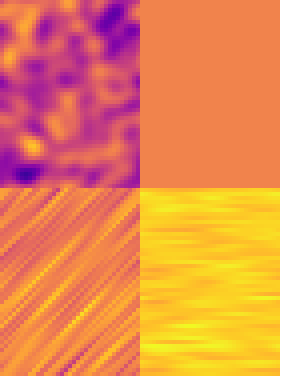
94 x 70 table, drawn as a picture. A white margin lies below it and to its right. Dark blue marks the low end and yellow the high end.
It is made of 2 by 2 panels. Panel 1,1: middling, blotchy, strong in contrast. Panel 1,2: high, flat. Panel 2,1: high, slanting up to the right. Panel 2,2: very high, streaked across, faint in contrast.
